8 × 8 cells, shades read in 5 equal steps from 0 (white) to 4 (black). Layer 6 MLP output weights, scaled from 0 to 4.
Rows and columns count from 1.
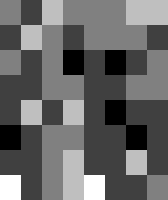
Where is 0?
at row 8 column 1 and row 8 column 5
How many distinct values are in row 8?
4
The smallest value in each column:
0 1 1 1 0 2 1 1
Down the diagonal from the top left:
2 1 2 2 3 3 1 2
